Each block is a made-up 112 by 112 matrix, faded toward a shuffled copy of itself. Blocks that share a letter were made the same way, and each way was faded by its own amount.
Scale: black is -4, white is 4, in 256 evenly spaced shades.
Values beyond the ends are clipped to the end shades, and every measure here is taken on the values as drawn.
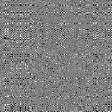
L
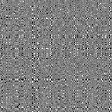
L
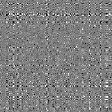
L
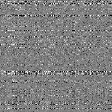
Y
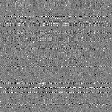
Y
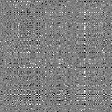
L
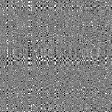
L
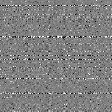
Y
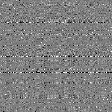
Y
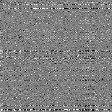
Y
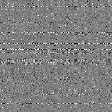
Y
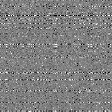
Y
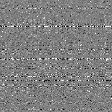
Y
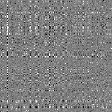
L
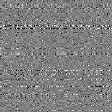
Y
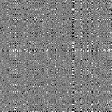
L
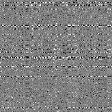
Y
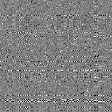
Y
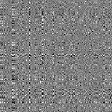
L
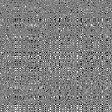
L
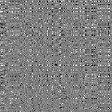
L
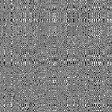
L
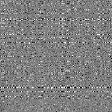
Y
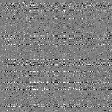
Y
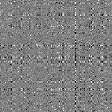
L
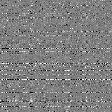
Y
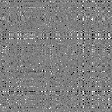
L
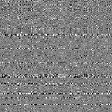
Y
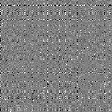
L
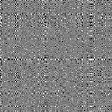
L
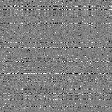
Y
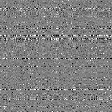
Y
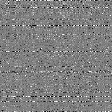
Y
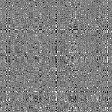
L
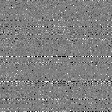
Y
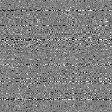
Y
